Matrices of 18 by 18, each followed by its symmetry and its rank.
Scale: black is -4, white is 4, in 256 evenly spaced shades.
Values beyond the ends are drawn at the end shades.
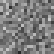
neither, full rank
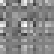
symmetric, rank two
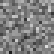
neither, full rank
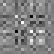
symmetric, rank three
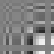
symmetric, rank one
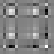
symmetric, rank one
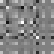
symmetric, rank two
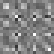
symmetric, rank three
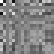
symmetric, rank two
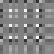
symmetric, rank one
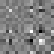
symmetric, rank three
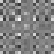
symmetric, rank two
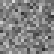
neither, full rank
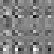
neither, rank two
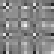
symmetric, rank two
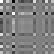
symmetric, rank one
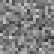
neither, full rank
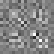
symmetric, rank three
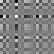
symmetric, rank one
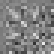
symmetric, rank three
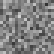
neither, full rank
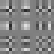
symmetric, rank one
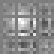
symmetric, rank two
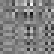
neither, rank two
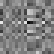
neither, rank two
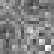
symmetric, rank three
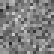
neither, full rank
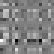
neither, rank two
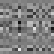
neither, rank two
